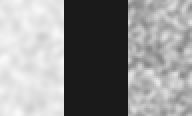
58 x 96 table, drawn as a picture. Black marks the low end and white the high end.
The table splits into one row of 3 panels. Panel 1,1: very high, blotchy, faint in contrast. Panel 1,2: very low, flat. Panel 1,3: high, blotchy.
